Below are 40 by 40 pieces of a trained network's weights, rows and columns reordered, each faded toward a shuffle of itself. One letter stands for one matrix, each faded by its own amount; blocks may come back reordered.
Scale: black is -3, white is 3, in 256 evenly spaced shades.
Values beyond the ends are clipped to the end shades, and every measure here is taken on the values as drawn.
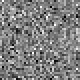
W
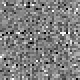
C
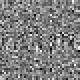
W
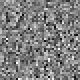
W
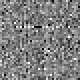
C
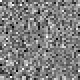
W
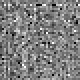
C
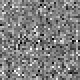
C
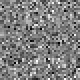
W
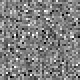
C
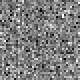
C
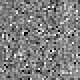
C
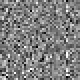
W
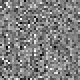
W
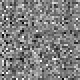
W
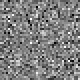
W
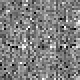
C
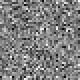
W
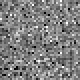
C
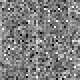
C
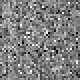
C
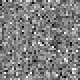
C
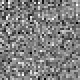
W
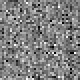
C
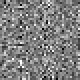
W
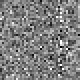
W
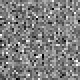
C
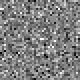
C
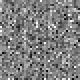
C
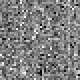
C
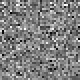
W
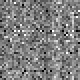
C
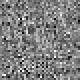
W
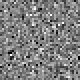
C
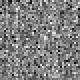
C
